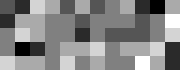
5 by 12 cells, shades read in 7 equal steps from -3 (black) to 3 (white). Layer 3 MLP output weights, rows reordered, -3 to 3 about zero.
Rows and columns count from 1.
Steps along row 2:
up same down same down up same same down up up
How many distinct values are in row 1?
6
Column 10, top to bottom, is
-2 -1 -1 1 3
